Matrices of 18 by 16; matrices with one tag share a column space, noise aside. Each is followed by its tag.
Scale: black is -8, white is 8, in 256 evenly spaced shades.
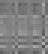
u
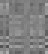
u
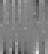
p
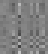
u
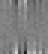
p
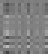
u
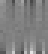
p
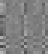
u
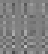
u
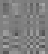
u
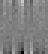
p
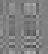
u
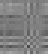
u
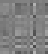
u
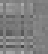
u
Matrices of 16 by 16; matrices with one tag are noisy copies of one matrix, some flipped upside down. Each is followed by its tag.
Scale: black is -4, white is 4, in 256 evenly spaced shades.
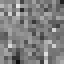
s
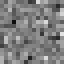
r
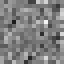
r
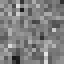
s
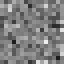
r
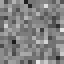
r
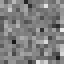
r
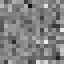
r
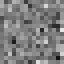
r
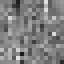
s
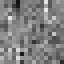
s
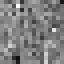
s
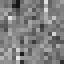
s
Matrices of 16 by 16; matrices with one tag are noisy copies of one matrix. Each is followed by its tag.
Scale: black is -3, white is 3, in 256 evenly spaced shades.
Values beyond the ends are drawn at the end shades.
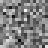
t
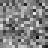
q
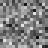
q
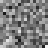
t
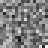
t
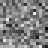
q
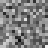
t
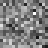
q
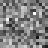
q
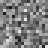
t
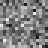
q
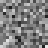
t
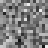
t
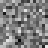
t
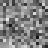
q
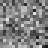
q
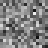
q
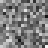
t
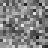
q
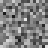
t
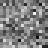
q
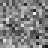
q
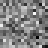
q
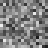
q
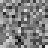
t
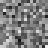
t
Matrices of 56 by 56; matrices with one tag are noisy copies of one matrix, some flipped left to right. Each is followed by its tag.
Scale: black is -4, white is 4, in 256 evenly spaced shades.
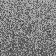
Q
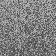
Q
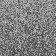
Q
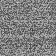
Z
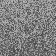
Q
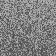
Q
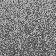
Q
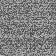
Z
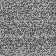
Z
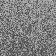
Q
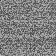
Z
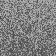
Q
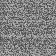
Z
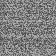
Z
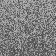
Q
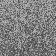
Q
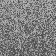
Q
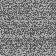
Z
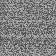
Z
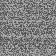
Z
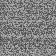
Z
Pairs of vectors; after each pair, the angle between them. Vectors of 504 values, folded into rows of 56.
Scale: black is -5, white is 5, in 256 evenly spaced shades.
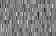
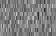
nearly parallel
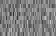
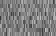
partly aligned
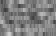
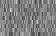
orthogonal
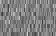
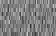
nearly parallel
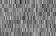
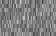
nearly opposite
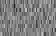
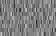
nearly parallel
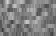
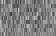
partly opposed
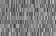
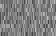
partly aligned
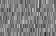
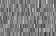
nearly parallel
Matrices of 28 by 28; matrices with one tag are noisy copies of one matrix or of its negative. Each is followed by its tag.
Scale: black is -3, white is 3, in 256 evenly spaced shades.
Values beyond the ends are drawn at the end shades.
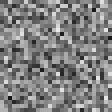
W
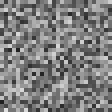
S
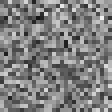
W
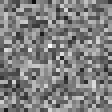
S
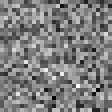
W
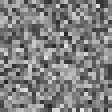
W
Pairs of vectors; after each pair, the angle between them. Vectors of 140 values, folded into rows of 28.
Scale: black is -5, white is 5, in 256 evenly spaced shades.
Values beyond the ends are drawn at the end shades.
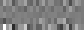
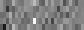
partly opposed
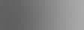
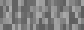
orthogonal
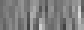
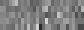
partly opposed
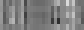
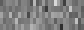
orthogonal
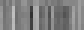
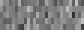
orthogonal
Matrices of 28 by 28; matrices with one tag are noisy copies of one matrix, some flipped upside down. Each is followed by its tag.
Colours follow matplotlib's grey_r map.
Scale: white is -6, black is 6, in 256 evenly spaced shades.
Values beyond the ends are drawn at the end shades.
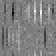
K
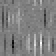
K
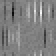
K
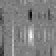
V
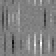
K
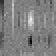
V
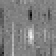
V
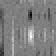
V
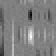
V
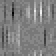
K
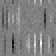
K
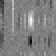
V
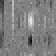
V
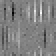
K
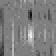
V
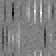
K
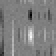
V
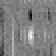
V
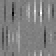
K
